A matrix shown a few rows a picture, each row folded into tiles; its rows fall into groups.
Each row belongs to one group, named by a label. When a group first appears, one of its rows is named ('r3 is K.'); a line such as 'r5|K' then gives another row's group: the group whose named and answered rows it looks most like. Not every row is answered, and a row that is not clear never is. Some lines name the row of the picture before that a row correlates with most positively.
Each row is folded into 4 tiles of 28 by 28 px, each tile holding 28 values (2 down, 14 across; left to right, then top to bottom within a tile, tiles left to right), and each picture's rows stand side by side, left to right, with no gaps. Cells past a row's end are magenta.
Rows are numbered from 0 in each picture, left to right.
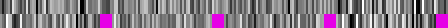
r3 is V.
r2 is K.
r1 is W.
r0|V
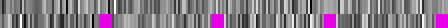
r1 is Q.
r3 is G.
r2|G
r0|V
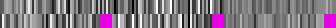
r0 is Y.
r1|V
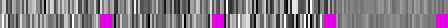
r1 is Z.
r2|Q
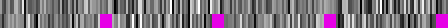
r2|K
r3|Z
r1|V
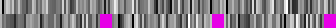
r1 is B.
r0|G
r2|G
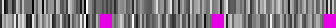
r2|K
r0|Q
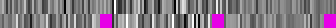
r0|K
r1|Q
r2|Q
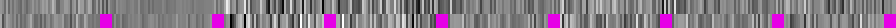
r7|B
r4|Q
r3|V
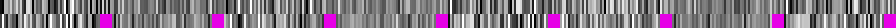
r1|Z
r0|Y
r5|W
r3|Q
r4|Q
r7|Q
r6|Z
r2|V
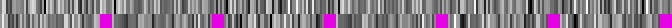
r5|V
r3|G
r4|V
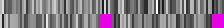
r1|Z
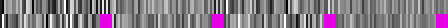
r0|Y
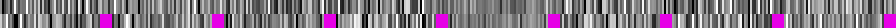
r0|V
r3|Q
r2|Z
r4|Z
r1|B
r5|Y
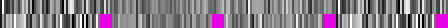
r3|Q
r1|Z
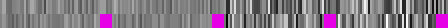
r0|W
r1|B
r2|Z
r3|Y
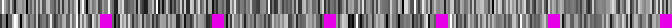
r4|W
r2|Z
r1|Z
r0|B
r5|K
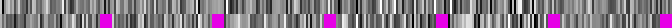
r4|Q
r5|Y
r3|V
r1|G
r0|G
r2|Q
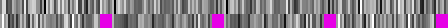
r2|G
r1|G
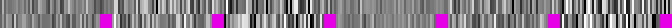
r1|W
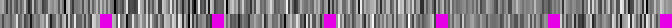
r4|Q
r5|G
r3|W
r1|V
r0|K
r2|G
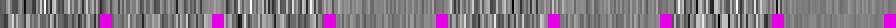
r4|K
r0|Z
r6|Y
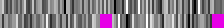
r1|V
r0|K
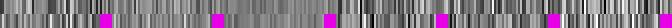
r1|W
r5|W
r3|Z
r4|Z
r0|Y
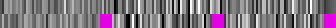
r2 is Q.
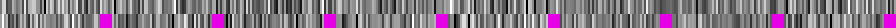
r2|Z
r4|B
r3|B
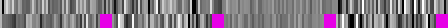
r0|G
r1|V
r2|B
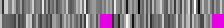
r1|B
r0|G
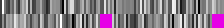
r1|G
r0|Q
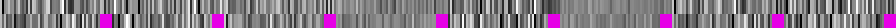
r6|G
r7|Y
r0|G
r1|B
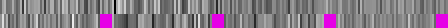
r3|W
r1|G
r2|K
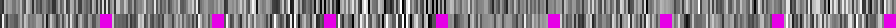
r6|V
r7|W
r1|G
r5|G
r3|Y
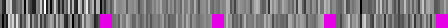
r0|Z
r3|Z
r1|B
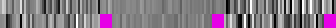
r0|B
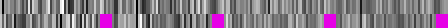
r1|Z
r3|Z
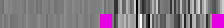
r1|Z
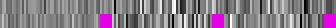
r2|V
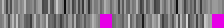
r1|K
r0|K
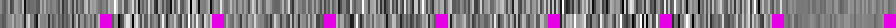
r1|B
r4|K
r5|Q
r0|Z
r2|Y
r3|V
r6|B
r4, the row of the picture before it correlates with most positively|1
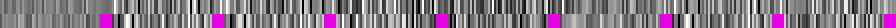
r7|G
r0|Q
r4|Z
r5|Q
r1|B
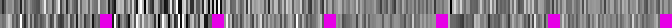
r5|W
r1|Y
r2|W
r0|V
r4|G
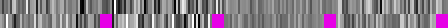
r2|B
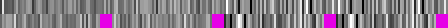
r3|B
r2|B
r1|W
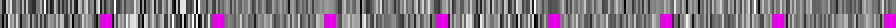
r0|Z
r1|Q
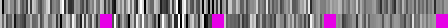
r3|B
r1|Y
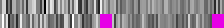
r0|W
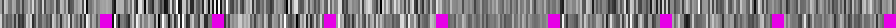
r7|V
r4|B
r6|V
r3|W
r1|Y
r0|G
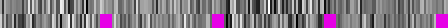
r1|W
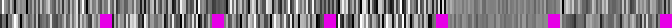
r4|B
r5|G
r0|B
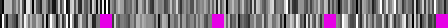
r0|Y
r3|V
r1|Y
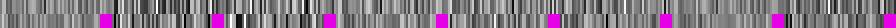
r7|Z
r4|K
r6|W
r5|Y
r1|Z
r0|W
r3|W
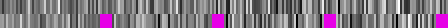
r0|V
